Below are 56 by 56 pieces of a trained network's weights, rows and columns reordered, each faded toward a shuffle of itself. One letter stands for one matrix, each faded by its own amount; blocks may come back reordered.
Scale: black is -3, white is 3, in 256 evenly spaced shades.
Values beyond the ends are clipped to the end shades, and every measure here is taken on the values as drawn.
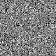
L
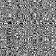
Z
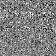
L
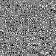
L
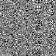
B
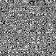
L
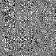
B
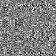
Z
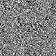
L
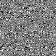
L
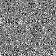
L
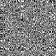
Z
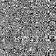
B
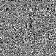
L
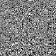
B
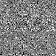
L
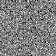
L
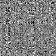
B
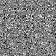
L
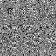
L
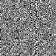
B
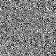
L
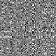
B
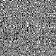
B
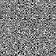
B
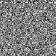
Z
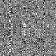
B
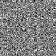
Z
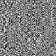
B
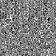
Z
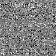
L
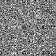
Z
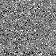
L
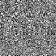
Z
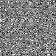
L
